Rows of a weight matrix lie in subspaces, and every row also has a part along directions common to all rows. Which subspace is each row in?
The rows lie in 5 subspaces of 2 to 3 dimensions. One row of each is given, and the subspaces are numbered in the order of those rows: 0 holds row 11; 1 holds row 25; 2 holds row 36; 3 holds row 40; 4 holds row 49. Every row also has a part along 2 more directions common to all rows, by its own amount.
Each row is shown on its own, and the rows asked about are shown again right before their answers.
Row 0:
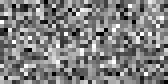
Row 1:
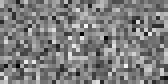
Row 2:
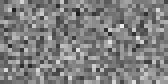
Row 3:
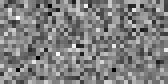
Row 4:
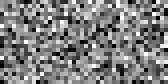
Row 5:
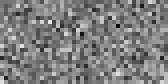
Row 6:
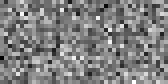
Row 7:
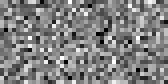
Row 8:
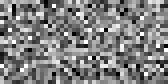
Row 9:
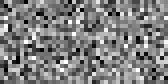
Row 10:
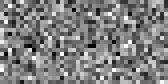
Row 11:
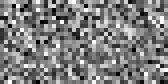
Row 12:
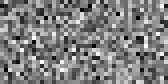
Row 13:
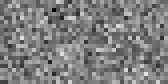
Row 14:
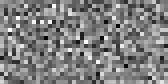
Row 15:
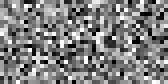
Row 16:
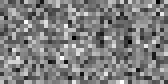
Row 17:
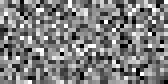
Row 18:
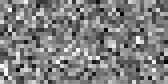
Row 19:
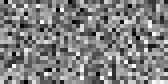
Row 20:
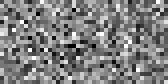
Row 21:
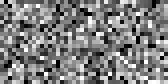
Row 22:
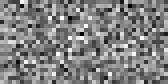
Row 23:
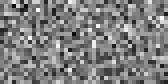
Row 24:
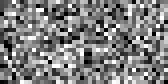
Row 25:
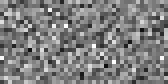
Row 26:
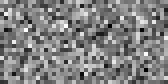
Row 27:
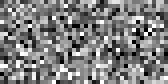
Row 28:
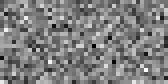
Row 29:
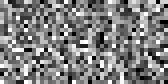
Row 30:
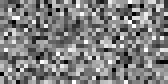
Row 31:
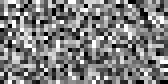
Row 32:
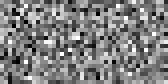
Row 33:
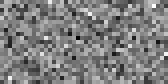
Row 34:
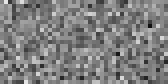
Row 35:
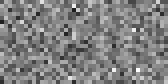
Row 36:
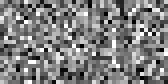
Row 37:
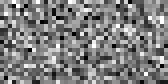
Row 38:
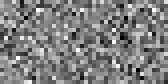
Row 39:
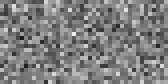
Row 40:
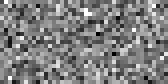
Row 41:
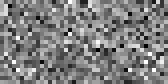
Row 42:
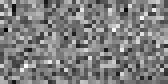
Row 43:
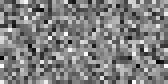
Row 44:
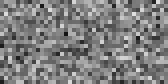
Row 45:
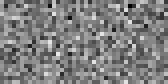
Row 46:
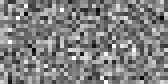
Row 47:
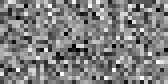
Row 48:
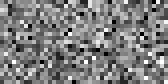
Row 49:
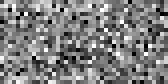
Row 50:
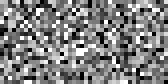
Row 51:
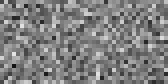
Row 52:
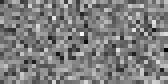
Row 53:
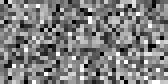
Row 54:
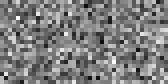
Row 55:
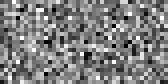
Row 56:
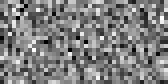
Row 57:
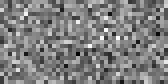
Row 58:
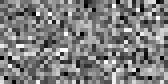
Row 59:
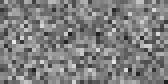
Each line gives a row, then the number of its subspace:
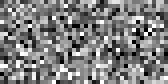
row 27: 2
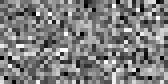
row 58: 1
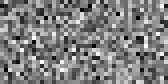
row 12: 4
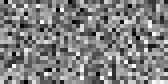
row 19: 3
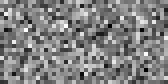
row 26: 1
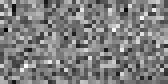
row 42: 0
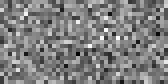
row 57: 3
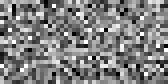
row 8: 0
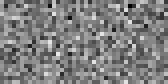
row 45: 2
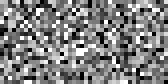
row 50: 2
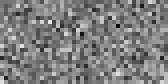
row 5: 1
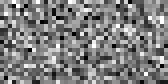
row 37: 0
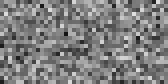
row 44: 1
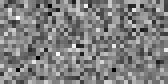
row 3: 2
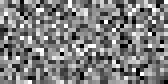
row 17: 2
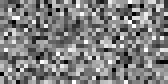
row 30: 2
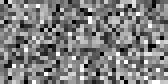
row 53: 3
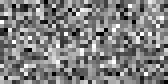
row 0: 0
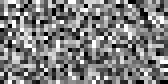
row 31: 0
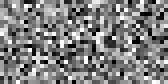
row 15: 2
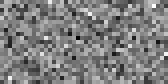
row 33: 3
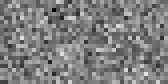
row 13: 4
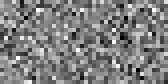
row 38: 2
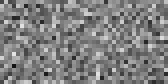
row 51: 3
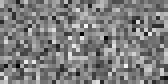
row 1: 2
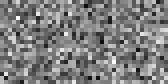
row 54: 1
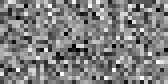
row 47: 2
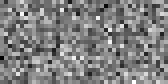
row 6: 4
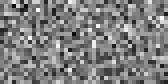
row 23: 0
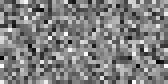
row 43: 1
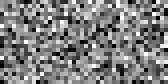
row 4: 1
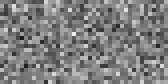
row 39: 0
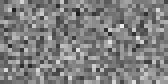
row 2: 4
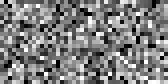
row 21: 3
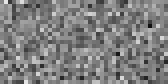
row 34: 3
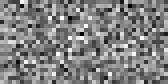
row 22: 2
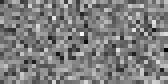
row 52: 2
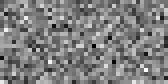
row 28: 1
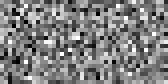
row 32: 0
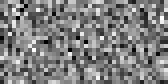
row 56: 0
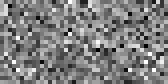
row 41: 4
